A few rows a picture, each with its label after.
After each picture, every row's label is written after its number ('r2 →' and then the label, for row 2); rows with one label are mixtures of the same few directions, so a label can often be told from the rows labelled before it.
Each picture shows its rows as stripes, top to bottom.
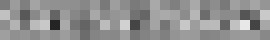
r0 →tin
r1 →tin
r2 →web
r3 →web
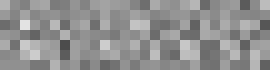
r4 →tin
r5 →tin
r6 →tin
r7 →tin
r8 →tin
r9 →tin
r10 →web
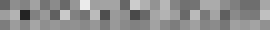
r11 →web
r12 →tin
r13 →tin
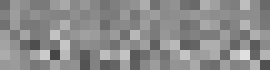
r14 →tin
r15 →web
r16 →tin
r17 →web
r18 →tin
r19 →web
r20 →web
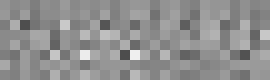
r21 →tin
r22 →tin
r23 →tin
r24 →web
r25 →web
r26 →web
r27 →web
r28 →web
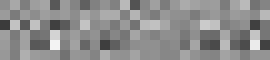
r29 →web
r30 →web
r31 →web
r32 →web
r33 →web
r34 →tin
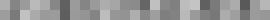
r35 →tin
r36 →tin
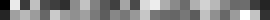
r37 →web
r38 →tin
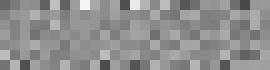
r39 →web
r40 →tin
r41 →web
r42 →tin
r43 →tin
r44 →tin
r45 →tin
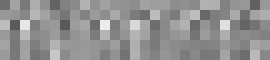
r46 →web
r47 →tin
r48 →tin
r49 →tin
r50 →web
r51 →web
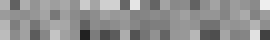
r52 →web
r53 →web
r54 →web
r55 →web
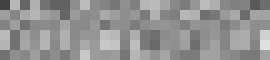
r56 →web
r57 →tin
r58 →tin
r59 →web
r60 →web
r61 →web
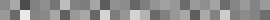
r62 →tin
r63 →tin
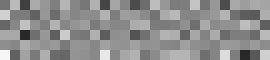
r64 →tin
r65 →tin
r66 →tin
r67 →tin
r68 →tin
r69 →tin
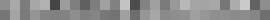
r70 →web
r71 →web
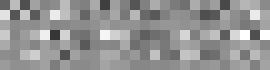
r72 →tin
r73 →web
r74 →tin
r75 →web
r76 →web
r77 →tin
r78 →web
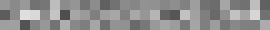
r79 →web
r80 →tin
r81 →tin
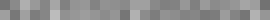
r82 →tin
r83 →web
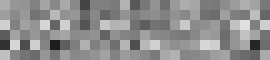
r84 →web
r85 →web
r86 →web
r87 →tin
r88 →web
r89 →tin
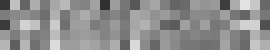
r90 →tin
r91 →web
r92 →tin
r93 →web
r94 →web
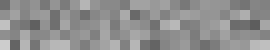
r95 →web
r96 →web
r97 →tin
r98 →tin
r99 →web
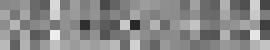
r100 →web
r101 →web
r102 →web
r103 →web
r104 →web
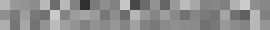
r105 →web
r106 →web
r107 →web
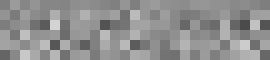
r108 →web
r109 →web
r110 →web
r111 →tin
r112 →web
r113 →tin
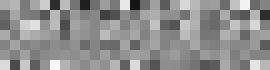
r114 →web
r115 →web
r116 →tin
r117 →tin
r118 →web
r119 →tin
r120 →web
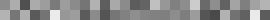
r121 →tin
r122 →web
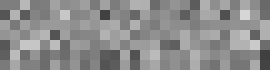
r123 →tin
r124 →tin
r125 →web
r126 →web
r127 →tin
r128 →web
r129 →web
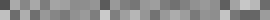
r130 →tin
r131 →tin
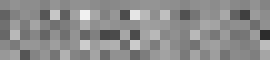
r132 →web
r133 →web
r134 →web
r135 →web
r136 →web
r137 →tin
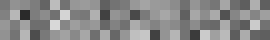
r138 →web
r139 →tin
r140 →web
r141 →tin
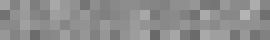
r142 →web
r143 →tin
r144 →tin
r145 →tin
